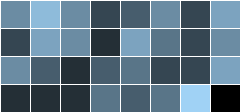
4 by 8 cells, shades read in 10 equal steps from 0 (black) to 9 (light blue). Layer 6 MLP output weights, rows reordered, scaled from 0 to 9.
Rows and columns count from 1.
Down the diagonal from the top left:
6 7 2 5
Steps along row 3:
down down up up down same up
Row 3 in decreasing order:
7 6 5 4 4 3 3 2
